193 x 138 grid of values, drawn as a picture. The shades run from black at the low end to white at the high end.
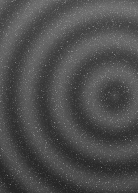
The halves do not mirror each other. No single row or column stands out from its neighbours. Rings spread out from the middle right. Values rise toward the top. The histogram is bell-shaped. Overall the values sit about 30% of the way up the scale.
